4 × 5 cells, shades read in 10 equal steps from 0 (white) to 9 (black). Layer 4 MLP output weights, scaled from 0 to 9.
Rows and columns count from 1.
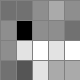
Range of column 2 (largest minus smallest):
8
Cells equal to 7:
0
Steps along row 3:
down down up down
